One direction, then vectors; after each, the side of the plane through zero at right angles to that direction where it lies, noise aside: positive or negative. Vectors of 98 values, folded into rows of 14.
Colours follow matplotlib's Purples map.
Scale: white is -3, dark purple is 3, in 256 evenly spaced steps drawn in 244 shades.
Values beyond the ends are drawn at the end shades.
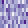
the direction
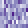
negative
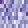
positive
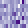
negative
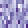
negative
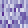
positive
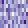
positive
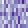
negative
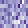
positive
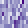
negative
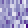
positive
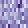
positive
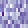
positive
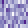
positive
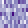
negative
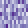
negative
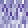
positive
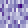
positive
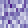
negative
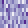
positive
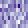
positive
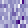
negative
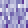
negative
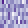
positive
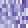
negative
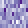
negative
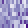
positive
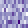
negative
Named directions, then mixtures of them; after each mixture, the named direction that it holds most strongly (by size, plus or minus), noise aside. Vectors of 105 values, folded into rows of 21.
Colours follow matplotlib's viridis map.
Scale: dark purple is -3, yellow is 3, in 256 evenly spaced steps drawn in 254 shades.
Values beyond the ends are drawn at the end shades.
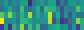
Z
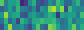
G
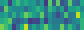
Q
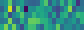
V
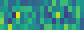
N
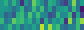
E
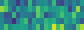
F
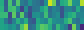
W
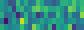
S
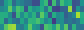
V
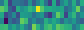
F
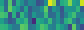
W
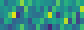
E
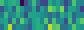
G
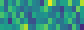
W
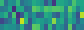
S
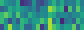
G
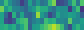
F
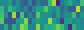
W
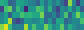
Q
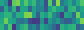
Q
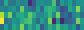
Z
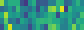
G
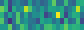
N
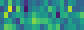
V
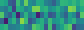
S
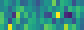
N
